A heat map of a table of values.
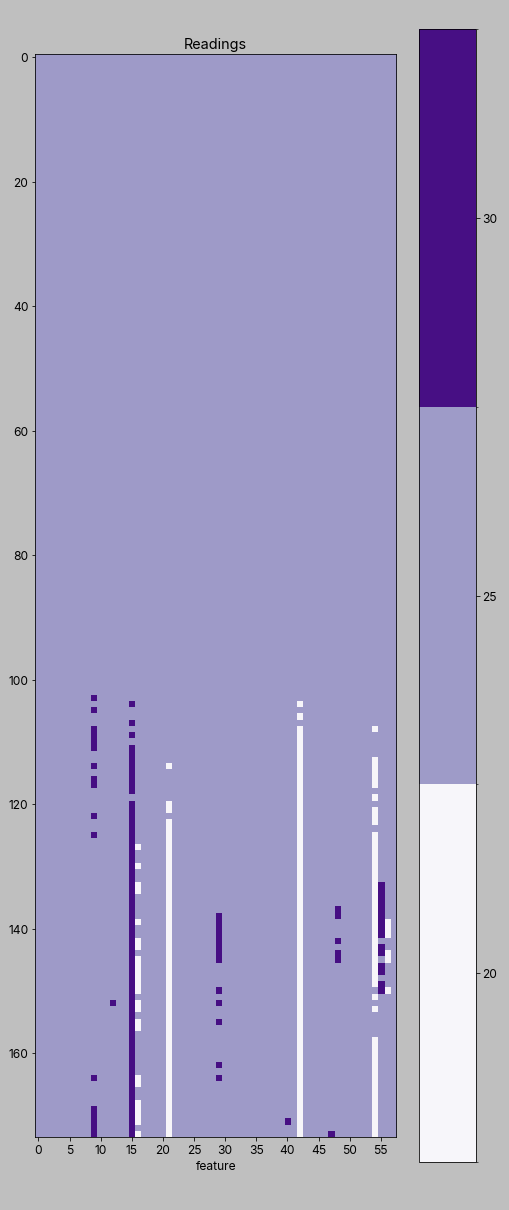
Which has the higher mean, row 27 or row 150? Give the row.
27
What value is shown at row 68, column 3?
25
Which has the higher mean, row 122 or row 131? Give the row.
122
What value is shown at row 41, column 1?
25
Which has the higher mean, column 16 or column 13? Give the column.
13
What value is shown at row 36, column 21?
25
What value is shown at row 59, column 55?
25
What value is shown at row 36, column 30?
25
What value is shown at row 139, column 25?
25
